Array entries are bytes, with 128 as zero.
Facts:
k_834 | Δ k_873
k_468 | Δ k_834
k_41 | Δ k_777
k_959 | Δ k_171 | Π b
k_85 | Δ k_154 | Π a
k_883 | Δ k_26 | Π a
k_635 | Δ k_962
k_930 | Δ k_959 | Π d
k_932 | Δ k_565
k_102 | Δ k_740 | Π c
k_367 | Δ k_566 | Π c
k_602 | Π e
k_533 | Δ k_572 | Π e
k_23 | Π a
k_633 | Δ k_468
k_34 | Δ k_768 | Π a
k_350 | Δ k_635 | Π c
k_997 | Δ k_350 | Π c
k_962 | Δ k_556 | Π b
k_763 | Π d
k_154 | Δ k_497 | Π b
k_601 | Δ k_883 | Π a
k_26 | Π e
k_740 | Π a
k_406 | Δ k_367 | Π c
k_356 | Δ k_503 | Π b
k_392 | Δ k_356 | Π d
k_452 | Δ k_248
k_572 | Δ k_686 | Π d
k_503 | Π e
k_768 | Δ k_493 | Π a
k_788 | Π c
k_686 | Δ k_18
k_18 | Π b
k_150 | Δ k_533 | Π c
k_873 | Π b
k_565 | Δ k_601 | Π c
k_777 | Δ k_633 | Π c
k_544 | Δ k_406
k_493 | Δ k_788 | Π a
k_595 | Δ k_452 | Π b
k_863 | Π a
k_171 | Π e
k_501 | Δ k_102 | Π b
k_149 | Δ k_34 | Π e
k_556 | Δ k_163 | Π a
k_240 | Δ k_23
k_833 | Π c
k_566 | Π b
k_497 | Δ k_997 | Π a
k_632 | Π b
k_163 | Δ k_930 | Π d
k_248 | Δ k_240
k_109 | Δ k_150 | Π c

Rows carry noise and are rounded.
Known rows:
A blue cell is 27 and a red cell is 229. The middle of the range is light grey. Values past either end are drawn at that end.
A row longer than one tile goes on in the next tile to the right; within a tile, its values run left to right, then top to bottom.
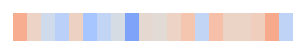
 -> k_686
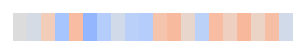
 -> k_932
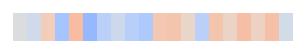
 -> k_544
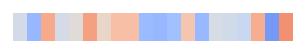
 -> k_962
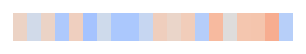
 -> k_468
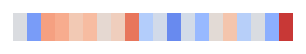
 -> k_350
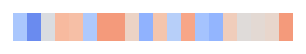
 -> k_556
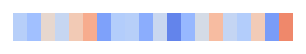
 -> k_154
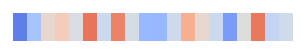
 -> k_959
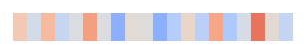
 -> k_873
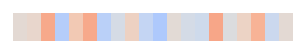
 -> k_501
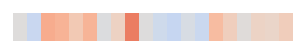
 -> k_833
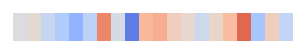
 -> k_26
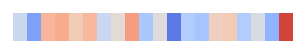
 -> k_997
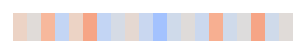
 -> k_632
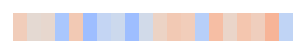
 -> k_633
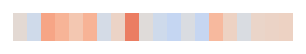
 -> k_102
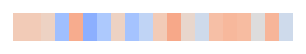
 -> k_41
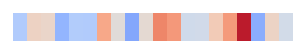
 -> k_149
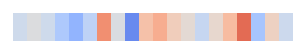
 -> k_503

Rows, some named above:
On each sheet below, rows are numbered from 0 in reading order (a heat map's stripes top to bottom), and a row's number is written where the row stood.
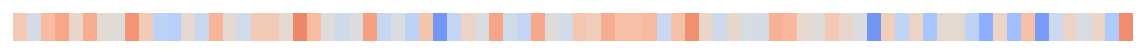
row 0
k_788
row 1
k_18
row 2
k_777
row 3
k_635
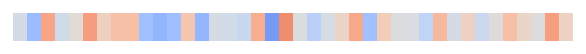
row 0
k_962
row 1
k_863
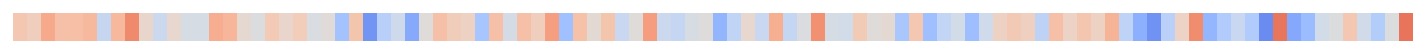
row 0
k_777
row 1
k_572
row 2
k_566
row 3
k_633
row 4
k_85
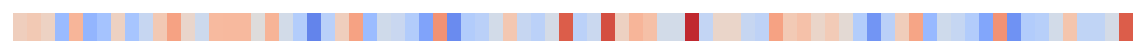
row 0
k_41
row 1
k_497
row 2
k_109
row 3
k_497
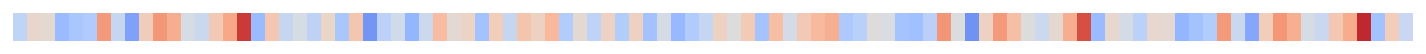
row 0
k_533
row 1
k_763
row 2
k_834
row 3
k_602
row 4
k_533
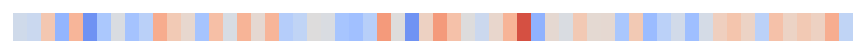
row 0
k_392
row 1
k_602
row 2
k_633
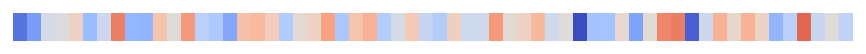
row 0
k_930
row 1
k_595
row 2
k_171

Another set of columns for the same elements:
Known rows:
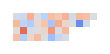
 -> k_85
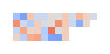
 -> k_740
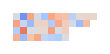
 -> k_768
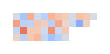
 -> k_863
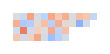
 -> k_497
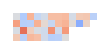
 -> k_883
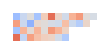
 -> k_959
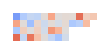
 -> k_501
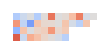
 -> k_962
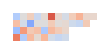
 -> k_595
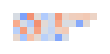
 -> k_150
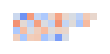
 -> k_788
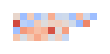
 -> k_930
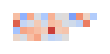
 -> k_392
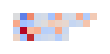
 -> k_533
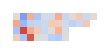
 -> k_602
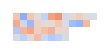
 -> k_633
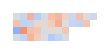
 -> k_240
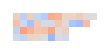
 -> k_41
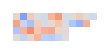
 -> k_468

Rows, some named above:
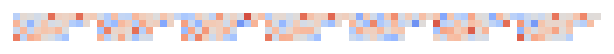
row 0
k_154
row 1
k_556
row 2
k_18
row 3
k_154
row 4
k_777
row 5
k_763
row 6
k_962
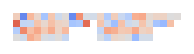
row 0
k_572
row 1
k_41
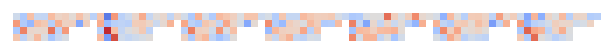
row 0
k_556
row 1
k_149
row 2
k_863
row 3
k_635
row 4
k_873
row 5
k_686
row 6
k_171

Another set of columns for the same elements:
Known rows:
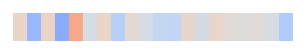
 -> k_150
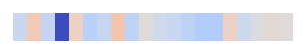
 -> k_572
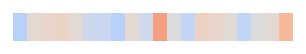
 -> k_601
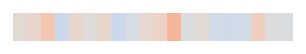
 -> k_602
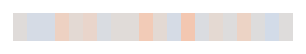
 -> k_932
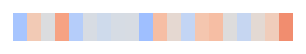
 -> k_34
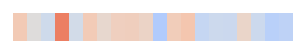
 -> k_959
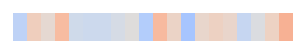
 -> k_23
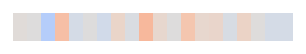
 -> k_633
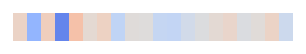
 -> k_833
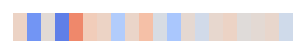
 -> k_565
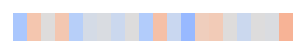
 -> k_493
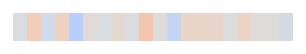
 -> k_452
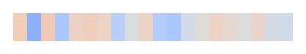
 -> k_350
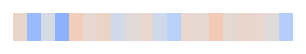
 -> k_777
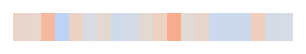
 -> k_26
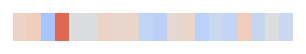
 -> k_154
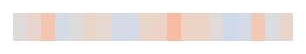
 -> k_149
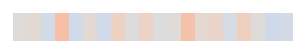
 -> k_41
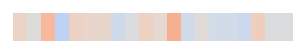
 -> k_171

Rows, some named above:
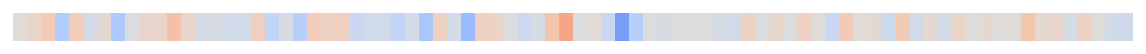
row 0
k_533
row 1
k_497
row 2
k_686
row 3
k_41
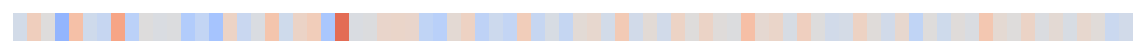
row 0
k_763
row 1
k_154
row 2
k_41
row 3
k_635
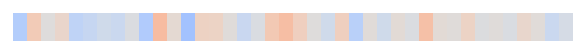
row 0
k_85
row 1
k_635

